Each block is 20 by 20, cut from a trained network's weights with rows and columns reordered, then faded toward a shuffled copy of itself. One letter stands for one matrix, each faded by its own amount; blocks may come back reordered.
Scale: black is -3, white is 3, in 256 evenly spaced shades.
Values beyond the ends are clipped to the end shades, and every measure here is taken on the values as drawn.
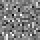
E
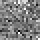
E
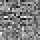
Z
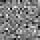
E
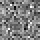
E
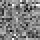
Z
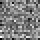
Z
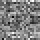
Z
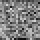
Z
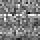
Z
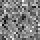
E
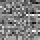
Z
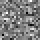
E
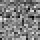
Z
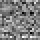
Z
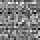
Z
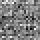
Z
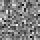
E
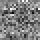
Z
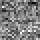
Z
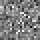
E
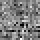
Z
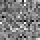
E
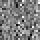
E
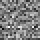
Z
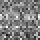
Z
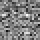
Z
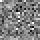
E
